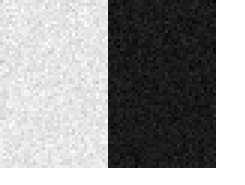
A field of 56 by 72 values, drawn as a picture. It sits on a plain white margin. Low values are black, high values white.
It is made of 1 by 2 panels. Panel 1,1: very high, fine-grained, faint in contrast. Panel 1,2: very low, fine-grained, faint in contrast.
